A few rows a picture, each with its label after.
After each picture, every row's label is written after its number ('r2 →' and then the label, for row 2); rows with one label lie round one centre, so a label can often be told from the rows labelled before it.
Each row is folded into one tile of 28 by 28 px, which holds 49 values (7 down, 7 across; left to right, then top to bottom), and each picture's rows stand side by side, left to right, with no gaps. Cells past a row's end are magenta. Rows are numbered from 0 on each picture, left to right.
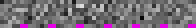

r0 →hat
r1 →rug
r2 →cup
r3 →rug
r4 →rug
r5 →rug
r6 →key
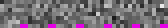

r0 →hat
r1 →rug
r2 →rug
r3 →cup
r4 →rug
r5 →cup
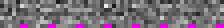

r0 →cup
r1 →hat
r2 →hat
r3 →cup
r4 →cup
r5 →key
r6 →hat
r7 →key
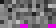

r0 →hat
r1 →cup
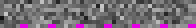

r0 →rug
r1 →hat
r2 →hat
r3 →rug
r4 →rug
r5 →hat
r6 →key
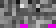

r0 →cup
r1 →hat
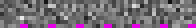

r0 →key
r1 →cup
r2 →rug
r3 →rug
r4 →cup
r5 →cup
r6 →hat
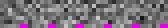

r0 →key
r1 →hat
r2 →hat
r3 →hat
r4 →hat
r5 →rug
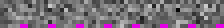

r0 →key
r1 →cup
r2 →key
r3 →key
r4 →hat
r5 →rug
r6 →hat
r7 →rug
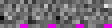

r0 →rug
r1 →rug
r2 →rug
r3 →cup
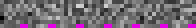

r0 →rug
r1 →key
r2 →cup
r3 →cup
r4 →hat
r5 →rug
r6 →hat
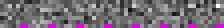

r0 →rug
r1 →hat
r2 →key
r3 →rug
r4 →cup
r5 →key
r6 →cup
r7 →cup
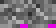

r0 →hat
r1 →key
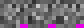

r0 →rug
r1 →rug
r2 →rug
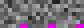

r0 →key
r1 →rug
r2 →hat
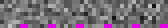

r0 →hat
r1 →cup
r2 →key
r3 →key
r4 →rug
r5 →rug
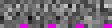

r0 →rug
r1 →rug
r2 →rug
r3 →cup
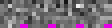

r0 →hat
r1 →rug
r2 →cup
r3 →key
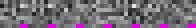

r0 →cup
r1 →cup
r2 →key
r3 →hat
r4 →cup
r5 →rug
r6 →key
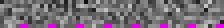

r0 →hat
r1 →rug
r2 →cup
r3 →hat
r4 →rug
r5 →key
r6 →key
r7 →hat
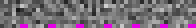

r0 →cup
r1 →key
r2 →key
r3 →cup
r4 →hat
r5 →hat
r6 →hat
